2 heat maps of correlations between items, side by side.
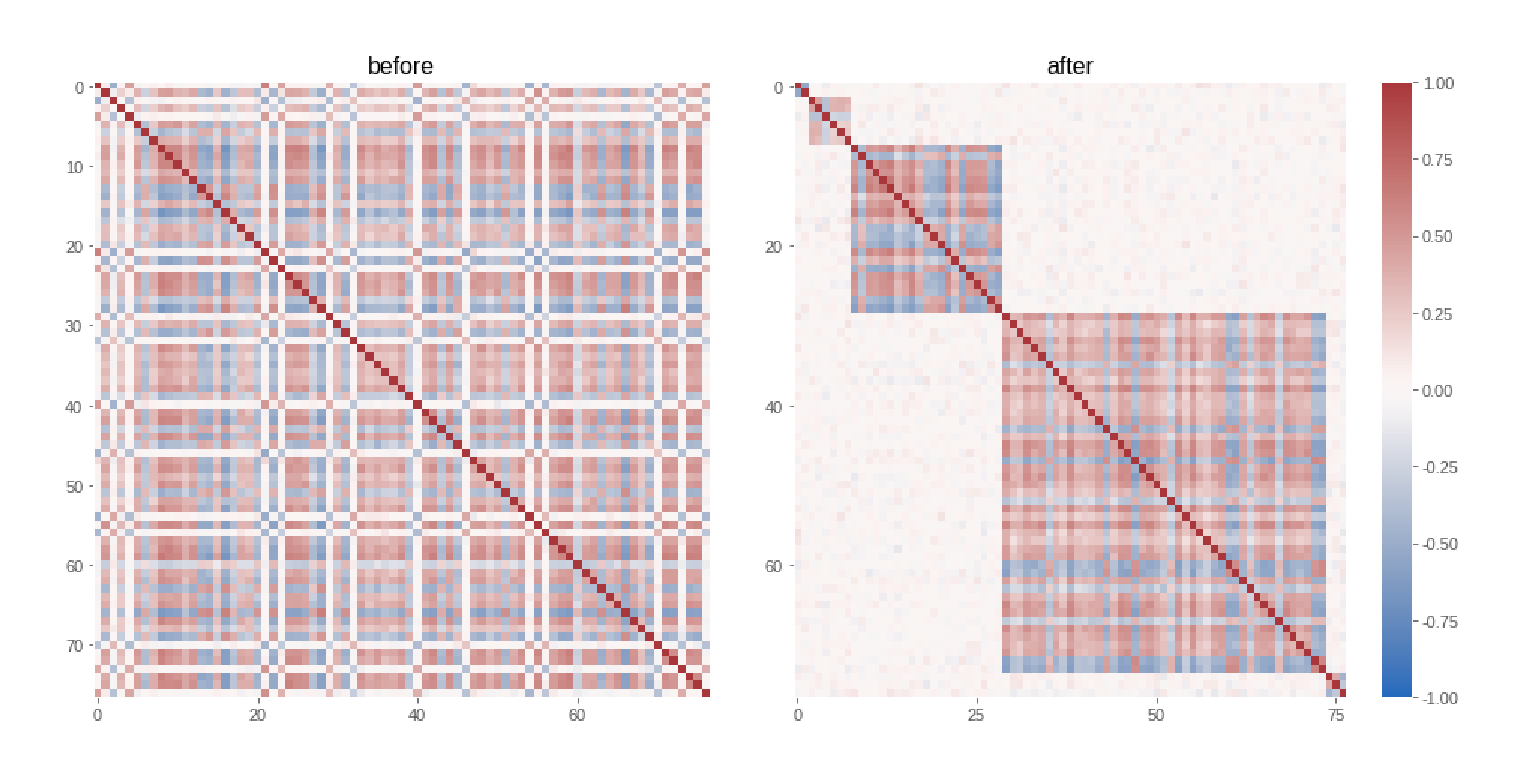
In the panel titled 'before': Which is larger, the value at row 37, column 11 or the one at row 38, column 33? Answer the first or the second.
the second
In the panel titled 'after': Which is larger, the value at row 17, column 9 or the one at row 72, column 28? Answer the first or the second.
the second
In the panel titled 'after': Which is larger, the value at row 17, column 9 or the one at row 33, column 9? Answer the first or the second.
the second
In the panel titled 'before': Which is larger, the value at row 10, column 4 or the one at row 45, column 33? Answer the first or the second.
the first
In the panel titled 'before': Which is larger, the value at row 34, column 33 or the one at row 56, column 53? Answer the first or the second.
the first
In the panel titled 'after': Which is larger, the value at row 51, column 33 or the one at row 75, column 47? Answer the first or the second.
the first
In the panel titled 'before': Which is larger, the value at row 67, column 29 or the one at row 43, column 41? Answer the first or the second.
the first
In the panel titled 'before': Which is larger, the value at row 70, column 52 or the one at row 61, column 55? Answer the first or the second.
the second
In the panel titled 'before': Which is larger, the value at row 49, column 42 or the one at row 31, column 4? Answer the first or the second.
the first
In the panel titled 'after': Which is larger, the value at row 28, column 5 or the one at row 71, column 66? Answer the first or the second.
the second
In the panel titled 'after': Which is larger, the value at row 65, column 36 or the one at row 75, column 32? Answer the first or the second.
the first
